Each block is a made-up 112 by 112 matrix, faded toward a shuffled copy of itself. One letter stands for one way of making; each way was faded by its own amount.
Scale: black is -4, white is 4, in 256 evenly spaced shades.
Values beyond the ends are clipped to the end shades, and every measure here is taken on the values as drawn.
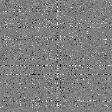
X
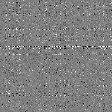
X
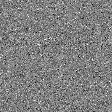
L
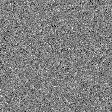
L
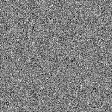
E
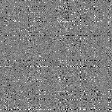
X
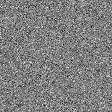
L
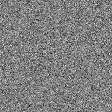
E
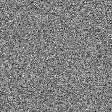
E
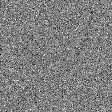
L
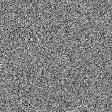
E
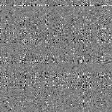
X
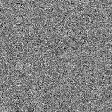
E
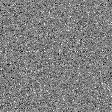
L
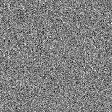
E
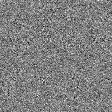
E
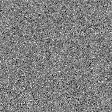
L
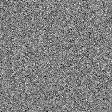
E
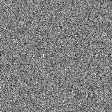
E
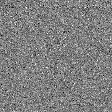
L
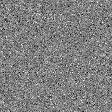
L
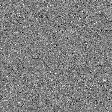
L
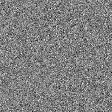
E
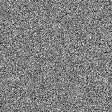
E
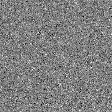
L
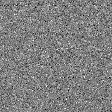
L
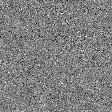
L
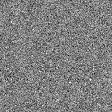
E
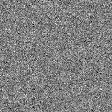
E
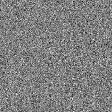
E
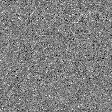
L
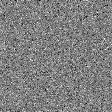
L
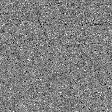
L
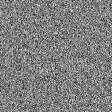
E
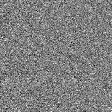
E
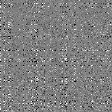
X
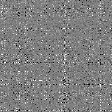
X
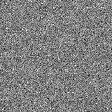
E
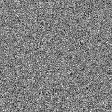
E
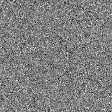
L
